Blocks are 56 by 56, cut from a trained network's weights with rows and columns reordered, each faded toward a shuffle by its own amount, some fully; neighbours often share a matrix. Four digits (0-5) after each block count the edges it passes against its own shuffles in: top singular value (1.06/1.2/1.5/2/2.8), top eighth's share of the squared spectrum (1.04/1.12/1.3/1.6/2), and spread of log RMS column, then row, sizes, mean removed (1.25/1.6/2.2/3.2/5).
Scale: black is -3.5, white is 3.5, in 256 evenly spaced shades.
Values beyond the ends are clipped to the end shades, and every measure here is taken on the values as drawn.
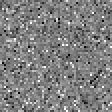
1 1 0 0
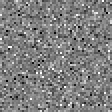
0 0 0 0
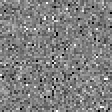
2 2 0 1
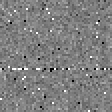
3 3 0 0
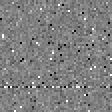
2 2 0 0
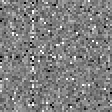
2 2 1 1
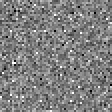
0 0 0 0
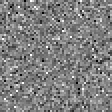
0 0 0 0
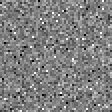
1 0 0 0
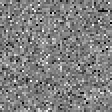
0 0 0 0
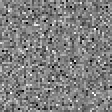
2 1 0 0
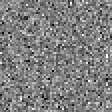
2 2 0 0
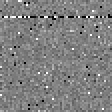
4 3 0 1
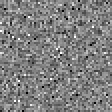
1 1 0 0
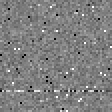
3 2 0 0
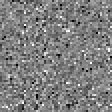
3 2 1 0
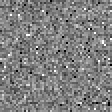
1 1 0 0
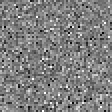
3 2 1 0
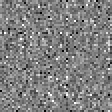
3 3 1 1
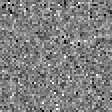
2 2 0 1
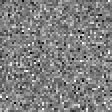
1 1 0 0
